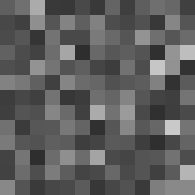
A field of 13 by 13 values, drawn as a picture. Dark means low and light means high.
No overall slope runs across the table. There are no regular stripes. The halves do not mirror each other. The grain is fine, like static.
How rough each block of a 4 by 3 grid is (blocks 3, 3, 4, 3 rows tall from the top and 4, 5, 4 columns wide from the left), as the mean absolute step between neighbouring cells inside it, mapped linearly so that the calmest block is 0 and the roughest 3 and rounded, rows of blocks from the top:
111 | 113 | 011 | 111
